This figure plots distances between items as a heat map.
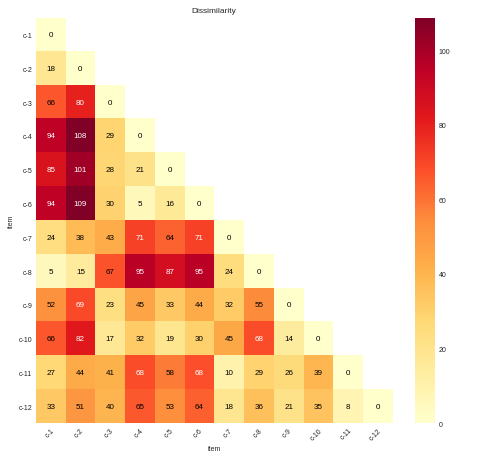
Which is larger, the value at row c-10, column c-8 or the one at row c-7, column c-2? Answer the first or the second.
the first
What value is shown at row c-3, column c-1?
66
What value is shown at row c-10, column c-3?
17
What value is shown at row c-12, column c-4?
65
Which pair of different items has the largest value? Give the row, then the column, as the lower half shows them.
c-6, c-2
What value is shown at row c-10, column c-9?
14
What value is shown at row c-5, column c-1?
85
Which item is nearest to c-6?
c-4
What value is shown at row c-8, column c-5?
87
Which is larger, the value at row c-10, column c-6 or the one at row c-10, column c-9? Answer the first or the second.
the first
